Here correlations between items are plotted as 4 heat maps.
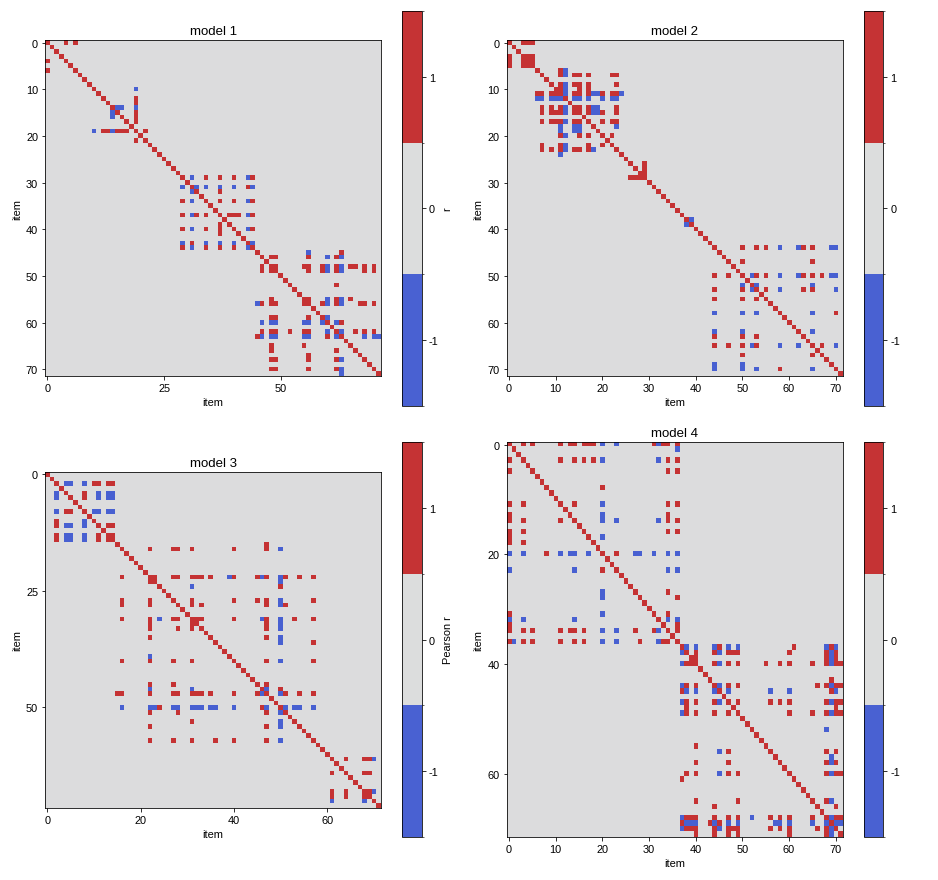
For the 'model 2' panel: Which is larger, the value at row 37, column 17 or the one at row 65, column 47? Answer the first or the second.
the second
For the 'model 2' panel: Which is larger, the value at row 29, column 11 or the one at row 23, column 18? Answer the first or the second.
the first
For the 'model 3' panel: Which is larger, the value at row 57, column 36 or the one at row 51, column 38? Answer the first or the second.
the first
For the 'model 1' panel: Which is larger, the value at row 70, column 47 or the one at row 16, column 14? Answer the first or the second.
the first
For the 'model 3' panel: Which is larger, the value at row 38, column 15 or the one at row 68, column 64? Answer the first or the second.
the second
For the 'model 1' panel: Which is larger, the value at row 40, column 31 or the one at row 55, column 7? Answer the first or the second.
the second
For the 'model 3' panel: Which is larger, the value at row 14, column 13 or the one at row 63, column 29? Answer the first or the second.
the first
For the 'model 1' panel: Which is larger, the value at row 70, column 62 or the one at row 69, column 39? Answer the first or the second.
the first
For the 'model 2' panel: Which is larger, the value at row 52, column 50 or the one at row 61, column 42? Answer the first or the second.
the second
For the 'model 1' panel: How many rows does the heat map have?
72
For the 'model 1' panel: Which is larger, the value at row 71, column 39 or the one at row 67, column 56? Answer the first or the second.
the second
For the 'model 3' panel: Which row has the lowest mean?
50
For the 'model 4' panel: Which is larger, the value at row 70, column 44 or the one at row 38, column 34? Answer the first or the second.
the first
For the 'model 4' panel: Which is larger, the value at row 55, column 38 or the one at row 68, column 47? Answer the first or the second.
the second
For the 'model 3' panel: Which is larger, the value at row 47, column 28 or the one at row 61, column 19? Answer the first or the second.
the first
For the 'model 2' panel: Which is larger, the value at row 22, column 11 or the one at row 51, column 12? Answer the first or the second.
the first
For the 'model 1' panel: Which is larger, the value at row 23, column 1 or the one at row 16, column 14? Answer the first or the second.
the first
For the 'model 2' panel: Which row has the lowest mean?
12
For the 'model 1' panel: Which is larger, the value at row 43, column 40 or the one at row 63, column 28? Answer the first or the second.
the second
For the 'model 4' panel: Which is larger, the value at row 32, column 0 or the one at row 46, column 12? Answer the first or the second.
the second
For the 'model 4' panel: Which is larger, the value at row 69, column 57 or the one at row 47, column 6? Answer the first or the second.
the second
